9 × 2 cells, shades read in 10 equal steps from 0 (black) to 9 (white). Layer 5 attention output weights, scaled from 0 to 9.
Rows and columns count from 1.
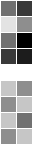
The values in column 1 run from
2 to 9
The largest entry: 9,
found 2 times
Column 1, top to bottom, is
4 8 4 2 9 7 5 7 5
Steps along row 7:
up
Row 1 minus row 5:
-5 -7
